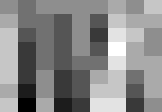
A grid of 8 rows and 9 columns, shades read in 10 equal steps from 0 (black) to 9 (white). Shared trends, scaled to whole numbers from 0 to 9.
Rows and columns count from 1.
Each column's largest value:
7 4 6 5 5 8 9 7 7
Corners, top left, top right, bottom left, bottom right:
5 7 7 5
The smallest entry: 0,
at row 8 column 2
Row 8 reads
7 0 6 1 2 8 8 2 5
